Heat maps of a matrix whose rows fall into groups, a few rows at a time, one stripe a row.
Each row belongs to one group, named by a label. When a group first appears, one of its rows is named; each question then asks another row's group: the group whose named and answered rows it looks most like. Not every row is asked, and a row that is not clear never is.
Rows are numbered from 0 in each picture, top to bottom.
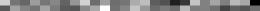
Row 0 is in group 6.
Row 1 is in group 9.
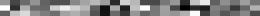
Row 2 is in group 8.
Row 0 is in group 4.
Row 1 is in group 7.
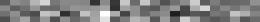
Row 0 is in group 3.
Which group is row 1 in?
4
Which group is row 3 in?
9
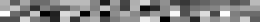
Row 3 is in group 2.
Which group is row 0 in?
7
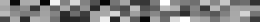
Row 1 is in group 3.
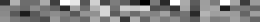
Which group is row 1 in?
9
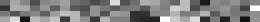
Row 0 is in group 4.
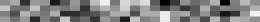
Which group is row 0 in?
9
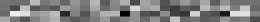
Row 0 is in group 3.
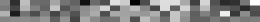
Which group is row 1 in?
9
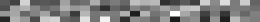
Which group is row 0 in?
2
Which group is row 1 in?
8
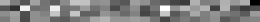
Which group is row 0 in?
6
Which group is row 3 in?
9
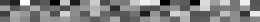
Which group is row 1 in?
4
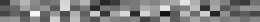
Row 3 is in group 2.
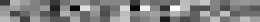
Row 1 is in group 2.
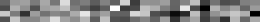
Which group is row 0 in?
3
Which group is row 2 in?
6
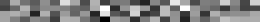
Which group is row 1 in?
9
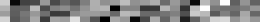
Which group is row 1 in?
4
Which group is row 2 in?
4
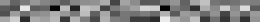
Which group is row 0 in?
4
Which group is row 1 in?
2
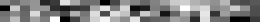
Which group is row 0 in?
8
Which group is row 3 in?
9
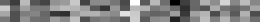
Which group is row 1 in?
7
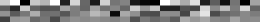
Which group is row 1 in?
2
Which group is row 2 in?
4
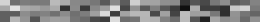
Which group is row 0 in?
7
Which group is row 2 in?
9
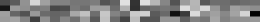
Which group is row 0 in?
3
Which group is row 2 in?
6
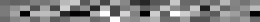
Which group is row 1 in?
3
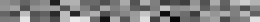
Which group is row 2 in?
2
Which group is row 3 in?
7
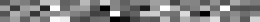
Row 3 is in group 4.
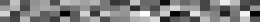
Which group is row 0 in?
6
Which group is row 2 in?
6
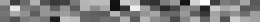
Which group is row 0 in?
4
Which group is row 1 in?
6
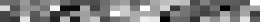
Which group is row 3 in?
2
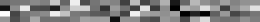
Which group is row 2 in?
7
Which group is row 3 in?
4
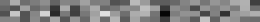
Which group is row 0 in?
6
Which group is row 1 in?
2
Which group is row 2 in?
9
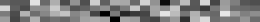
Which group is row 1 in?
7
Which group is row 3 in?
4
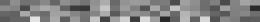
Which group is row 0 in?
9
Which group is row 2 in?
9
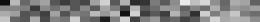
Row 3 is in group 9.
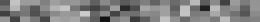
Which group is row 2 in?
8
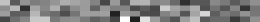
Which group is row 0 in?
7
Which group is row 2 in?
4
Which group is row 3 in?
3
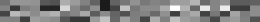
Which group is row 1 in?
8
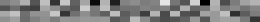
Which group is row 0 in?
3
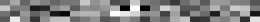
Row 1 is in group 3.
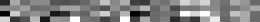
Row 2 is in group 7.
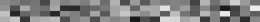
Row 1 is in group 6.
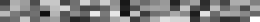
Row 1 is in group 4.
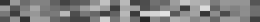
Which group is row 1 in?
4
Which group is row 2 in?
3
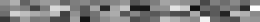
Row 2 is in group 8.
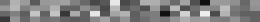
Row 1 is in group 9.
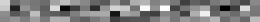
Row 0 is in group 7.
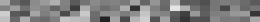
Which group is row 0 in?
7
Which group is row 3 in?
7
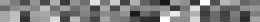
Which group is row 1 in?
3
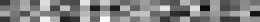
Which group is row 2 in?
6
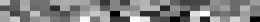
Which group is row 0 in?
7
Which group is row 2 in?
4
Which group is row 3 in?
6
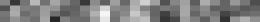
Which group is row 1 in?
9
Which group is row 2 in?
9
